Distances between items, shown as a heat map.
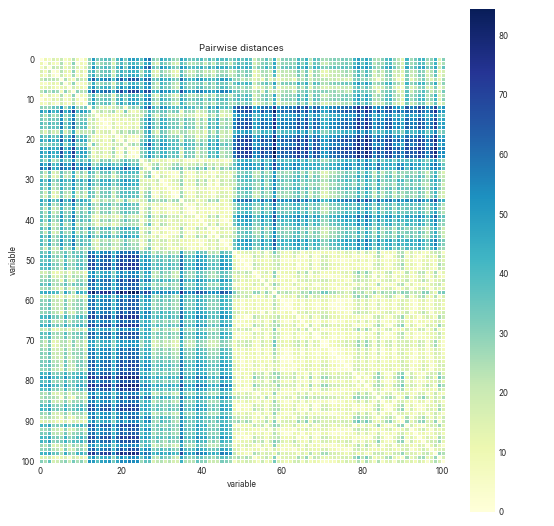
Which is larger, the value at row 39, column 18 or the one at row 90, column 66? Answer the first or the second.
the second
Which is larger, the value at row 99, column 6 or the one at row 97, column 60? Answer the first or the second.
the first
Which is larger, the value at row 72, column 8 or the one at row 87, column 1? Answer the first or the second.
the second
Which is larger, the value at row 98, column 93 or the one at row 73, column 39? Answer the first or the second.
the second
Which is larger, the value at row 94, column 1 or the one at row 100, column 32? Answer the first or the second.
the first
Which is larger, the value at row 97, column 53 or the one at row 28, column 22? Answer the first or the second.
the second
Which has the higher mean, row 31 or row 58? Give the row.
58
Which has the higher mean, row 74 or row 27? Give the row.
27
